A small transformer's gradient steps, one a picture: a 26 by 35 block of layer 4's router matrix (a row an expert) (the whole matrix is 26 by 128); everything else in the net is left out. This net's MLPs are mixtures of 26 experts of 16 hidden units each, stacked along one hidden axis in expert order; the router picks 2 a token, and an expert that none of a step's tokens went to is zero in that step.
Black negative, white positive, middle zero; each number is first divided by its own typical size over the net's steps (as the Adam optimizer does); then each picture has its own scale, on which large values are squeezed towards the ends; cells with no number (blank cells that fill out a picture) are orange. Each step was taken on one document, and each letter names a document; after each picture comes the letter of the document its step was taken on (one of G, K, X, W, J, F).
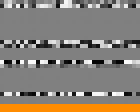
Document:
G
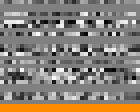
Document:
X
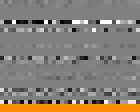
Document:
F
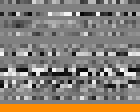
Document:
X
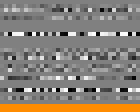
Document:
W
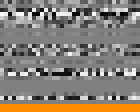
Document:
X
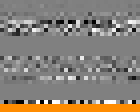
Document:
W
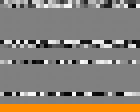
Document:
G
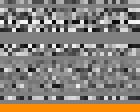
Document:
X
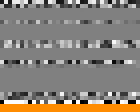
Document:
G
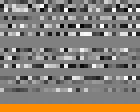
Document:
W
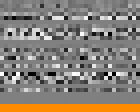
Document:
W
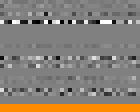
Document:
F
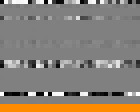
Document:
G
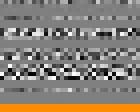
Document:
W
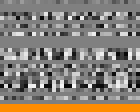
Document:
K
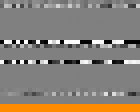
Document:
G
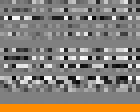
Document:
K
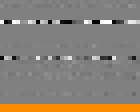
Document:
F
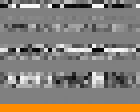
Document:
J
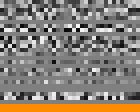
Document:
X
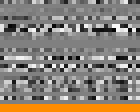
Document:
K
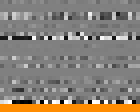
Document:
W
